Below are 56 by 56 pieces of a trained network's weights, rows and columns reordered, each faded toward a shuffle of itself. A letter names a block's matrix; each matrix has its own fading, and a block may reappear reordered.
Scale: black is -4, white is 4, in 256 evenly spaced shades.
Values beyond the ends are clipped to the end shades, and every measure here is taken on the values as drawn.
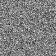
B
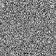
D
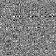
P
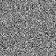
D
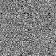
D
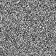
B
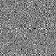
P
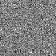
D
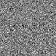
D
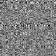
P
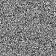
B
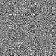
P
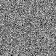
B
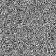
D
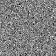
B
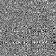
P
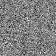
B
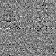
P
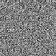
D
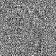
D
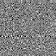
P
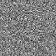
D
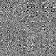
P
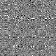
P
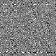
P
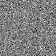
B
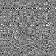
P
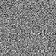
D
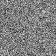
B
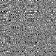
P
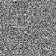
D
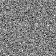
B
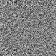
D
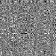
P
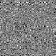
P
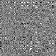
P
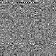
P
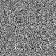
D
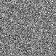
B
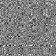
P
